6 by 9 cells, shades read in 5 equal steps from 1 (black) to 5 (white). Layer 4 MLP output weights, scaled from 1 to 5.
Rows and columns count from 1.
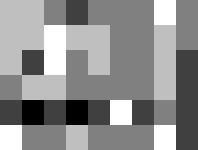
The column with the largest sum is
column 8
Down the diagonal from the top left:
4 4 5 3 2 3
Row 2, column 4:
4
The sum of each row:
30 34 30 29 20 31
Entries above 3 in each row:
3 6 4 3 1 3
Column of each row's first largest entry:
8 3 3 2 6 1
